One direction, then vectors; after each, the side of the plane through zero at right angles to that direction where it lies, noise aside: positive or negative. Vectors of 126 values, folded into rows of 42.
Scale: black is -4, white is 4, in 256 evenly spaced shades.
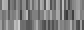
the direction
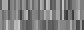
positive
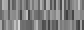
positive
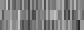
positive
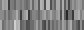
positive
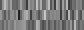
positive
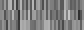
negative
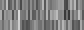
positive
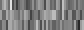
positive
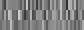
negative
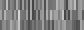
positive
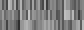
negative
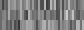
negative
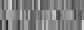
negative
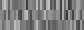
positive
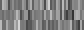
positive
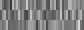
negative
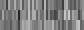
negative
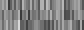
positive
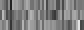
negative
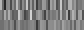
negative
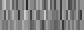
positive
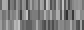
positive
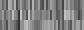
negative
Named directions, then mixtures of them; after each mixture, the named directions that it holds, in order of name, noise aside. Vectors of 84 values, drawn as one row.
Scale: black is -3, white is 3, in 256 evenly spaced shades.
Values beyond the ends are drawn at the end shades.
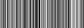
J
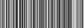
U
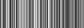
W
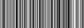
J, U, W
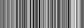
J, U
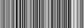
J, U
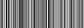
J, U, W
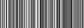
J, U, W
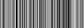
J, U, W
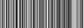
U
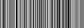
J, U, W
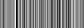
J, U, W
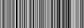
J, U, W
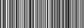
J, W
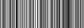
U, W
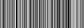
J, U, W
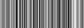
J, U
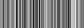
J, U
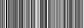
J, U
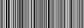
J, U, W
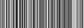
U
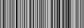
J, U, W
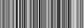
J, U
